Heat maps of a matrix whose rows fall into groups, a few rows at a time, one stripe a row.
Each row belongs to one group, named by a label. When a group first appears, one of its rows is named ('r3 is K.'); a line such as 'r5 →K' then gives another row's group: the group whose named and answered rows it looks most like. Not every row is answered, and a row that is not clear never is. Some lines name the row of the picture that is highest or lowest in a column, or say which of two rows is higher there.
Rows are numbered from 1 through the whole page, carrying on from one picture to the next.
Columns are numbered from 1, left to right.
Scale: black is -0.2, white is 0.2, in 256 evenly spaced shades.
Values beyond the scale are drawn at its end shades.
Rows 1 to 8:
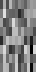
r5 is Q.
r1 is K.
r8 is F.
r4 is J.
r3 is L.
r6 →F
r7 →F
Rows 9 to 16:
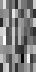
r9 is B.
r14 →L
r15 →F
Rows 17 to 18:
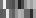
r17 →F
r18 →Q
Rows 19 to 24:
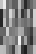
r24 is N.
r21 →K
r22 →Q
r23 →Q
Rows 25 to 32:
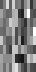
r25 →Q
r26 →F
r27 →L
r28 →L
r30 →J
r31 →L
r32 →J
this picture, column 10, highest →26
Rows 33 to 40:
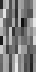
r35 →L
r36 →N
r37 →K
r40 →J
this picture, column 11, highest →35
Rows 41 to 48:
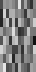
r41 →Q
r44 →L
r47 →N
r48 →B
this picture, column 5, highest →44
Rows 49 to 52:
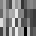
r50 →J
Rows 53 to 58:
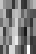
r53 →N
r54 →J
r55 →J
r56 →L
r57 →J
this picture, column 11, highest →53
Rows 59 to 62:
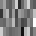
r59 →F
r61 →L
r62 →F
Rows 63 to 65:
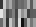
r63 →K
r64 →B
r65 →K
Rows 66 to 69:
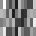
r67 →N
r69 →B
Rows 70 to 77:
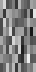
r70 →B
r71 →L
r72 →K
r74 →J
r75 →K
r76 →F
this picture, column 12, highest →71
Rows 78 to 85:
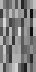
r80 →F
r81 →K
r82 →N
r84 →J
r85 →L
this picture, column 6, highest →85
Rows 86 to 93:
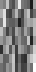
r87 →F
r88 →F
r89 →N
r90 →N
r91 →Q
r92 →L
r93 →L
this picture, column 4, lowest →87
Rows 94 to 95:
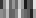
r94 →Q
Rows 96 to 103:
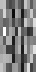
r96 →F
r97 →N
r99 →B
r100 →N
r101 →N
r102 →N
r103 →F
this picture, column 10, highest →103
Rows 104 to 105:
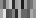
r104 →N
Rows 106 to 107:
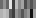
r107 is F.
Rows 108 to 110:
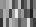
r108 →N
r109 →J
